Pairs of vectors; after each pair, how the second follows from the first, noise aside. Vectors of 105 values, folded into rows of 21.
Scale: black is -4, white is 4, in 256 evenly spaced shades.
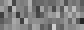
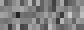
shuffled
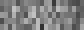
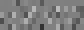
partly zeroed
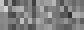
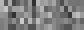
copied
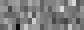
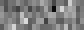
wrapped around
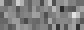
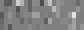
partly zeroed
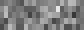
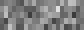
copied
